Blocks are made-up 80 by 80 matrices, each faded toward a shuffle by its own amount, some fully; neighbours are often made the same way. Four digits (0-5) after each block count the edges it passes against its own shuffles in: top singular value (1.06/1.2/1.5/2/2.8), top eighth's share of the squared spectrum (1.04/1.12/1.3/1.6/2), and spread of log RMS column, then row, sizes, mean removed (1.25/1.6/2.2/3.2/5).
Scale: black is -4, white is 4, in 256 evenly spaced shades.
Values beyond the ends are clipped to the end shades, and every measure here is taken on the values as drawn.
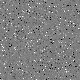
0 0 0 0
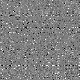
4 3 1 2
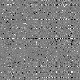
4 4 2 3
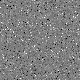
1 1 0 0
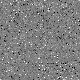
1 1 0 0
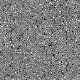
1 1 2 0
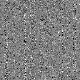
1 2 3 0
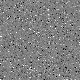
1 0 0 0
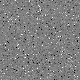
2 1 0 0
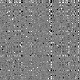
4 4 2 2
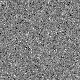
0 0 0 0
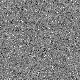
0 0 0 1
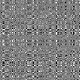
5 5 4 3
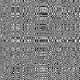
5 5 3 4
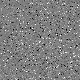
0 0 0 0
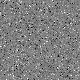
1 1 0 0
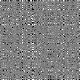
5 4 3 3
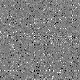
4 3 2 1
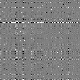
5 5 2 3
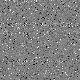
2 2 0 1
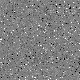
2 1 0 0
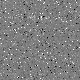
1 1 0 0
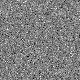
0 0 0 0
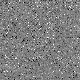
2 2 0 1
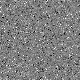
2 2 0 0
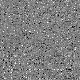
3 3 1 1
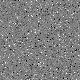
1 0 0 0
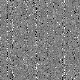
2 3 3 0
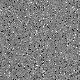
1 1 1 0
